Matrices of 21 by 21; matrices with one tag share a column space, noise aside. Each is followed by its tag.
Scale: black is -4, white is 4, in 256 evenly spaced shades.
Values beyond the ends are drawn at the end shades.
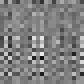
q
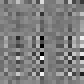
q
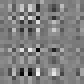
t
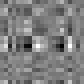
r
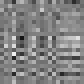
q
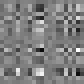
t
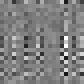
q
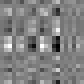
r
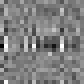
r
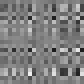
t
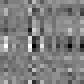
r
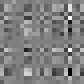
t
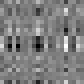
r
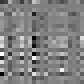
q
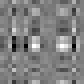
r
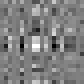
r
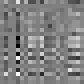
q
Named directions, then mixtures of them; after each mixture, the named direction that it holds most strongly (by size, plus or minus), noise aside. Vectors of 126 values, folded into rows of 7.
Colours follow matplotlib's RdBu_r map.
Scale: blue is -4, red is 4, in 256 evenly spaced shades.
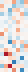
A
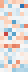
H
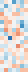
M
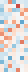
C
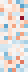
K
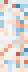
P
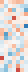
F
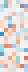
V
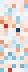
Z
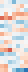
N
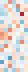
C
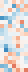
N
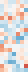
N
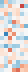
H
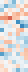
N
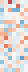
C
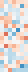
H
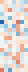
Z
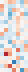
A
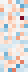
K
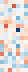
Z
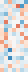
C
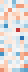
N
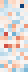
H
